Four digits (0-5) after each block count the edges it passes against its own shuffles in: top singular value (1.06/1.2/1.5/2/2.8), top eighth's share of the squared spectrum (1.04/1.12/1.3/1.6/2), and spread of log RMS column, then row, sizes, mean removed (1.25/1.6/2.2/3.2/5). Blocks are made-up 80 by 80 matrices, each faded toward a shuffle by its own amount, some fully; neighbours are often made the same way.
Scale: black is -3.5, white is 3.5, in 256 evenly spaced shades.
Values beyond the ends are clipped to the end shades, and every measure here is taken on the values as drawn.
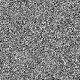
3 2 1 1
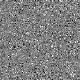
3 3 2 1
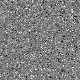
2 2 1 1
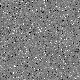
0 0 0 0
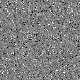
3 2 0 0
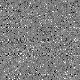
4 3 1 1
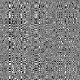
5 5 3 3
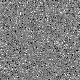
2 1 0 0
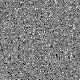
3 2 1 0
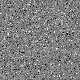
0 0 0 0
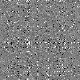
2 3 3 3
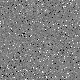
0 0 0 0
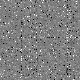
2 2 2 1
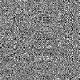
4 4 2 2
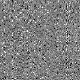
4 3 2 1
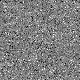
2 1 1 0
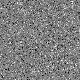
2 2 0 0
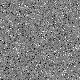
0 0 0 0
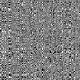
4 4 3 2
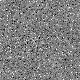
0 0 0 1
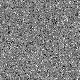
1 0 0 0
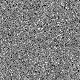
1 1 0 0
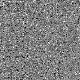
3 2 1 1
